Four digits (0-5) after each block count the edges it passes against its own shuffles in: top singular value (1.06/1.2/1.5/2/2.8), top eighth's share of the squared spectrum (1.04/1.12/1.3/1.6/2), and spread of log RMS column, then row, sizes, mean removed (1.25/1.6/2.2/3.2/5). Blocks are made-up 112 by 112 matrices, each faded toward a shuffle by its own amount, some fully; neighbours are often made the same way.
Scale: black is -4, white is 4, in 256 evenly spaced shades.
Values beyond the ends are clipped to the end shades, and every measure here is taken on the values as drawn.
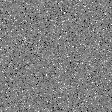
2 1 0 0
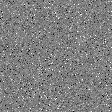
1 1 0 0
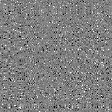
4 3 2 2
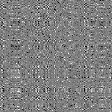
5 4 3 3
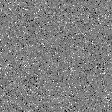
3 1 0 0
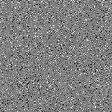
4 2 1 1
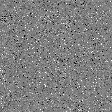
3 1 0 0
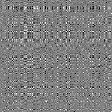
5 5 4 4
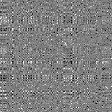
5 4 3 3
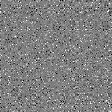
4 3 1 2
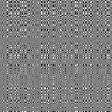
5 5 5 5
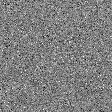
0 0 0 0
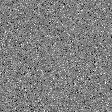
2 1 0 0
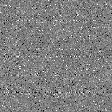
4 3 1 2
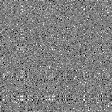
4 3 1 2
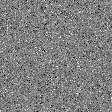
1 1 0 0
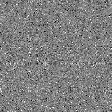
4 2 1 1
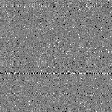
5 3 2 2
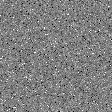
1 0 0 0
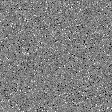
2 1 0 0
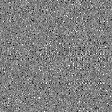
4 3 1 2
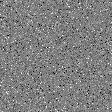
0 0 0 0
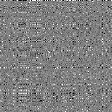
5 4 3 3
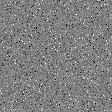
1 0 0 0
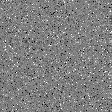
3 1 0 0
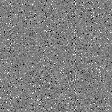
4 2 1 1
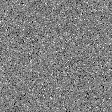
2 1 0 0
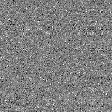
4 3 1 1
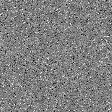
2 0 0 0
